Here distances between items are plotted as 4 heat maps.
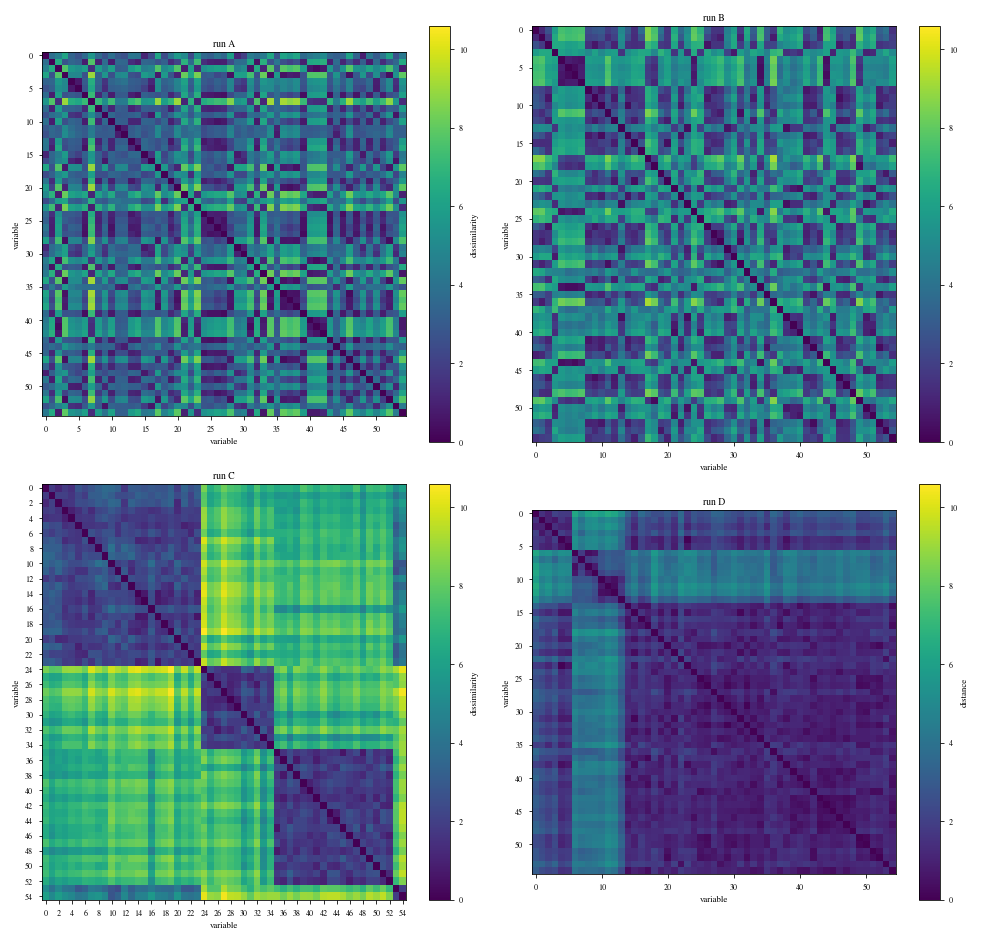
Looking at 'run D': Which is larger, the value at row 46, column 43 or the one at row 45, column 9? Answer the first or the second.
the second
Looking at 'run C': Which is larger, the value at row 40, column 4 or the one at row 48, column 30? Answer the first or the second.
the first
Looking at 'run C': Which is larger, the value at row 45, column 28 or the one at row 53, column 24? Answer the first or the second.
the second
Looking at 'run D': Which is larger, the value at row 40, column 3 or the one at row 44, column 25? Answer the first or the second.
the first
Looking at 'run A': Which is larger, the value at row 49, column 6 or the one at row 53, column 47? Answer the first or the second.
the second
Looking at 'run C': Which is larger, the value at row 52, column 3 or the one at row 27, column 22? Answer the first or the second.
the second
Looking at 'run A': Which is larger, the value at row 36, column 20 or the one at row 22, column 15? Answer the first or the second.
the second
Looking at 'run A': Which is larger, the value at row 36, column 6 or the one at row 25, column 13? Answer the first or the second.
the first
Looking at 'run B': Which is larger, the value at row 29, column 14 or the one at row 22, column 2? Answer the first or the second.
the first
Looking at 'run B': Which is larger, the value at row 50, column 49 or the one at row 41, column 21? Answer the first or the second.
the second
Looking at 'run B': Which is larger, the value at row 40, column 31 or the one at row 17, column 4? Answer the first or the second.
the first
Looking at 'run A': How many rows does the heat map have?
55
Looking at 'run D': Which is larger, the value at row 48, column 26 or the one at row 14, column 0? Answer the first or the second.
the second
